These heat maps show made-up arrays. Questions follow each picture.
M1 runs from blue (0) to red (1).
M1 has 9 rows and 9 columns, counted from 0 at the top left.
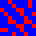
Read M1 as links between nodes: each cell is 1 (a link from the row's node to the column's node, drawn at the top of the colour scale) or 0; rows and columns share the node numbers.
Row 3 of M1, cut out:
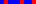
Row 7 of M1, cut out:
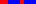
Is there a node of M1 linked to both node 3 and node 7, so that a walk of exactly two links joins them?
yes
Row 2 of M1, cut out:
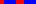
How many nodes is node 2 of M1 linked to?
3
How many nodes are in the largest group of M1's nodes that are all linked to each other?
2
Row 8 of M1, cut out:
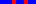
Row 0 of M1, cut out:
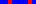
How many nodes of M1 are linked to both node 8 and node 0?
0
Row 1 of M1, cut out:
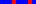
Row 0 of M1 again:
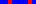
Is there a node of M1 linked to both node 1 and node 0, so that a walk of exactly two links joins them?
yes
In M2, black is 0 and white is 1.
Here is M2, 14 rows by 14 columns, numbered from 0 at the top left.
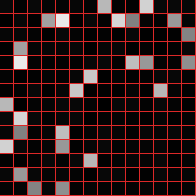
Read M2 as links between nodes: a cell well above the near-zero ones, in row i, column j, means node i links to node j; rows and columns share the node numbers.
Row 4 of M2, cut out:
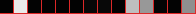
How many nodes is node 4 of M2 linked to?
4
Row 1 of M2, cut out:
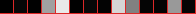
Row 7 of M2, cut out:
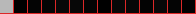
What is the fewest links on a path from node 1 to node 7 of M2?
4
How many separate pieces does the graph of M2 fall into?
2
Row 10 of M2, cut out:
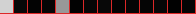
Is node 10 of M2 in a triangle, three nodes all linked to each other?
no
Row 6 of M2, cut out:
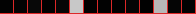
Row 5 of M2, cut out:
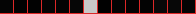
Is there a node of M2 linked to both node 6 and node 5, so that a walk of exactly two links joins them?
no
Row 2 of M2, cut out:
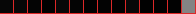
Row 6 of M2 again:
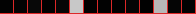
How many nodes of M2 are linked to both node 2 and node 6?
0
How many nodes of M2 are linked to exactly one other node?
7
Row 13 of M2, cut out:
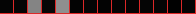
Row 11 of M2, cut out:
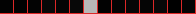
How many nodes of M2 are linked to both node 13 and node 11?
0
